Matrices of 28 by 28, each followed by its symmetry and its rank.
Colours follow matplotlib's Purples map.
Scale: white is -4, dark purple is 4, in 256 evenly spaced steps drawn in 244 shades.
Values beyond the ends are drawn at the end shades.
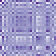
symmetric, rank two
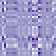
neither, rank two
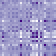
symmetric, rank two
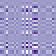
neither, rank one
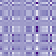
neither, rank one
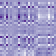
neither, rank two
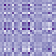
symmetric, rank two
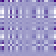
neither, rank one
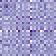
symmetric, rank two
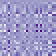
neither, rank two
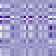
neither, rank one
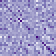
symmetric, rank five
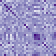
symmetric, rank five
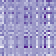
neither, rank two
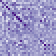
symmetric, rank five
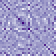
symmetric, rank five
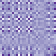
symmetric, rank two
